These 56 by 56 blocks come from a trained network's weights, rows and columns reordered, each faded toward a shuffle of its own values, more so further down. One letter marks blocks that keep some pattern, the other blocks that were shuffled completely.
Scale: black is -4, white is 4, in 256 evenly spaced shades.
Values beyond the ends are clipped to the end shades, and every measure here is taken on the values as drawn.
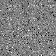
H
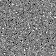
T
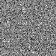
H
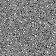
T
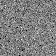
T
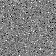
T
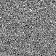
T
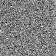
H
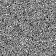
T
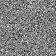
T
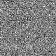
H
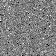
T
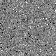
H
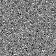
T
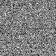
H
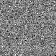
H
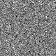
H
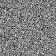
H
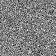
T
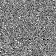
T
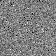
T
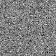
H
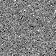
T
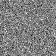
T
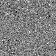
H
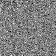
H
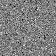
T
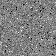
T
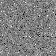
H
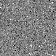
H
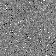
T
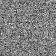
H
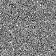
H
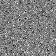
H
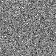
T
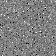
T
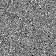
T
